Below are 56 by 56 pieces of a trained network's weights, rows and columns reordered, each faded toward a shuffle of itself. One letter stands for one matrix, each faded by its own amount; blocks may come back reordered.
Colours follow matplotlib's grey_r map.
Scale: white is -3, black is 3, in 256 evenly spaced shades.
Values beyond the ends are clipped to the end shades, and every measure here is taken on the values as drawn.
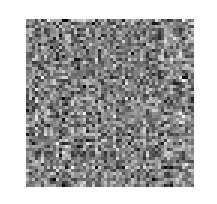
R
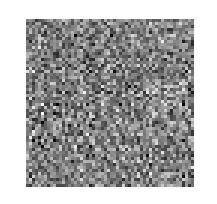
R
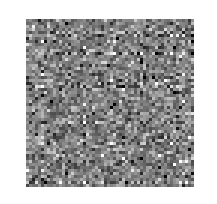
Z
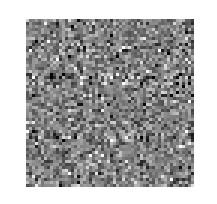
Z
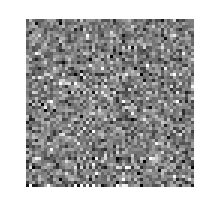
Z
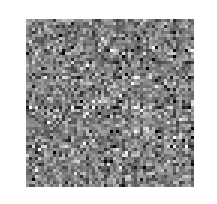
Z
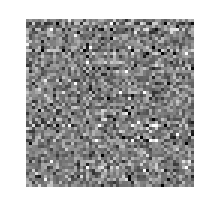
Z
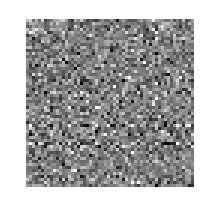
Z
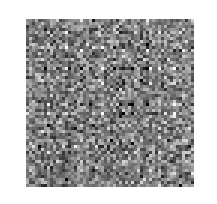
R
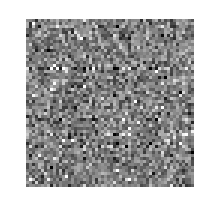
Z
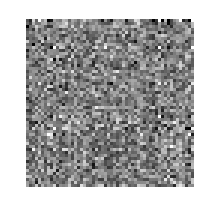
R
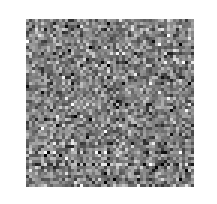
Z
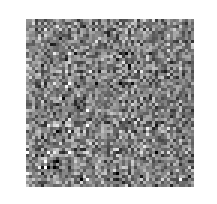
R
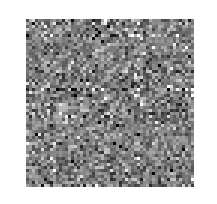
Z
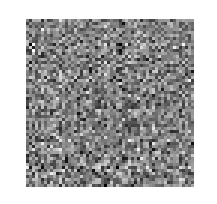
R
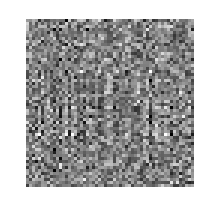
R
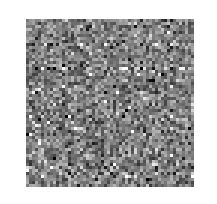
Z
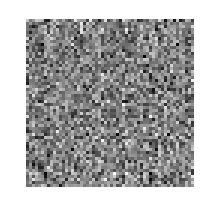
R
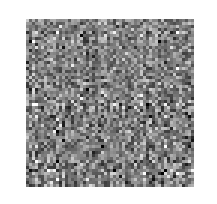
R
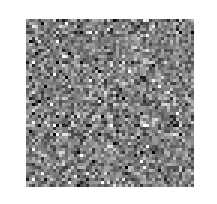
Z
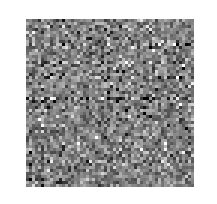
Z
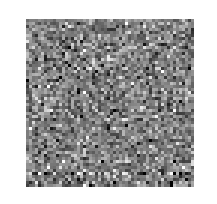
Z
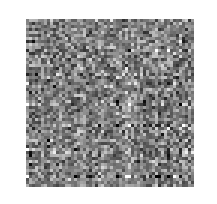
R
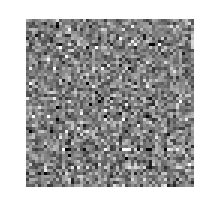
Z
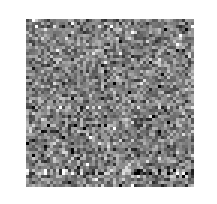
Z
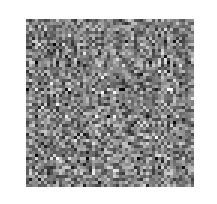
R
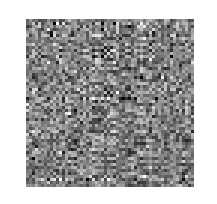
R
